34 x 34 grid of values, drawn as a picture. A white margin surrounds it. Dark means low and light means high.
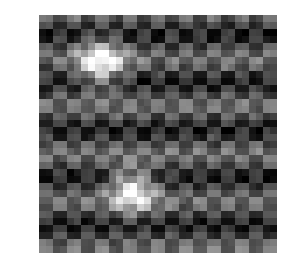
Average level on the scale: 30%. Slope: none. Stripes: horizontal, repeating 5 times. Bumps: two.
